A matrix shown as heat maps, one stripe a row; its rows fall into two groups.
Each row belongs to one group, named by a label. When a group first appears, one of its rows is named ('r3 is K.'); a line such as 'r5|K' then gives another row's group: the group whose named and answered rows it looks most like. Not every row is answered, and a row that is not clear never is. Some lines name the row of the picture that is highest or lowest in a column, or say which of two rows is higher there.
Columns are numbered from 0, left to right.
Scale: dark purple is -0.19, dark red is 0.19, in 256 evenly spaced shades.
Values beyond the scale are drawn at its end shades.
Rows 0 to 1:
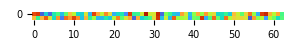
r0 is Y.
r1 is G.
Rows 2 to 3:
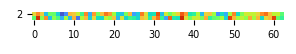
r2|Y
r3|Y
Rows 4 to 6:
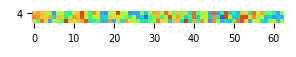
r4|G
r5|G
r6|G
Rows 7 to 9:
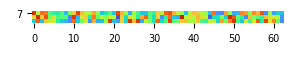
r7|G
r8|Y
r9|Y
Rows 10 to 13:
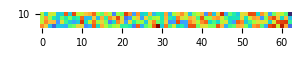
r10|G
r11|Y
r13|Y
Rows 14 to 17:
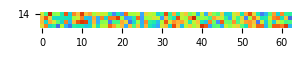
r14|G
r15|Y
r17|Y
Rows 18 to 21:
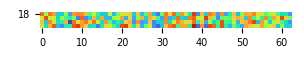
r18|G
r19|Y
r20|G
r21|G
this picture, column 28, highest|19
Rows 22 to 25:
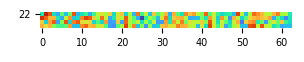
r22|Y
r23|G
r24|G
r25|G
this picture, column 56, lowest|24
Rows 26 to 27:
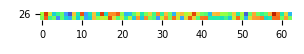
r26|Y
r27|Y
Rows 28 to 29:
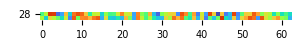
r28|G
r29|G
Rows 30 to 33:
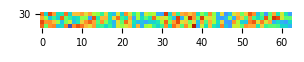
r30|G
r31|Y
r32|G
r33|G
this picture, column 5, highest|31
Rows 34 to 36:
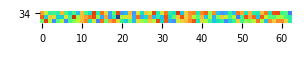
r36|Y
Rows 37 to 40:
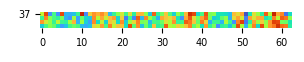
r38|Y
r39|Y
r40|Y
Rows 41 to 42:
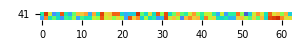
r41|Y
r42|Y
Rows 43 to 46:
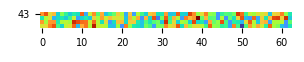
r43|Y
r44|Y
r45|G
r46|G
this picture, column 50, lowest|46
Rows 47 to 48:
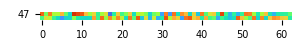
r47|G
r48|Y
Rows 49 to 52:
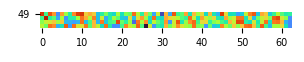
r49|G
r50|Y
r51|Y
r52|G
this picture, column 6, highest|52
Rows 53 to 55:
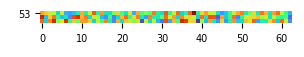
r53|Y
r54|G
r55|G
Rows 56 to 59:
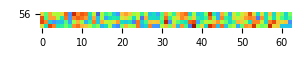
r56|G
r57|G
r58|Y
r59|G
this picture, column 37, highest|58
